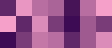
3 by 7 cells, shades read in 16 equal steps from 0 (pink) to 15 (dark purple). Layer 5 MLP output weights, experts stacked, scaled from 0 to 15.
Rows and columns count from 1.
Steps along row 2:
up down up up down up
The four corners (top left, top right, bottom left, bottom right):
12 0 15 2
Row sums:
43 56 55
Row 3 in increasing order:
2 4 5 7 10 12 15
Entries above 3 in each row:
5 5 6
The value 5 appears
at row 1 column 3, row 1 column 6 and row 3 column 4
